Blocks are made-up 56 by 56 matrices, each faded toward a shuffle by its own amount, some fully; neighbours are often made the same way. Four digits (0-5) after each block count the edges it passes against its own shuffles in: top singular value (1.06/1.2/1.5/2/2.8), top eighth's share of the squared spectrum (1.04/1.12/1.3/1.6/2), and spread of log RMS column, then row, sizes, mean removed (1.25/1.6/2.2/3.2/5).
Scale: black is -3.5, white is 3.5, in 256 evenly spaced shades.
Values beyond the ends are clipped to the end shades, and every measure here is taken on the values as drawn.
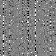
4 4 3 0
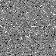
1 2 0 1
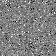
0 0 0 0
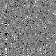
3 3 1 1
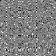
4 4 2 2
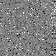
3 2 1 0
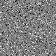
1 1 0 0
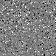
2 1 0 0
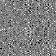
4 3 2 1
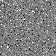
1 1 1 0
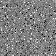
2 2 0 0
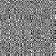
4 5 3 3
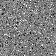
0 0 0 0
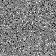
2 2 0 0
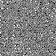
3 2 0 1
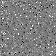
1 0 0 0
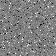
0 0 0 0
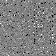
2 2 1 1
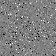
1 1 0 0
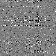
2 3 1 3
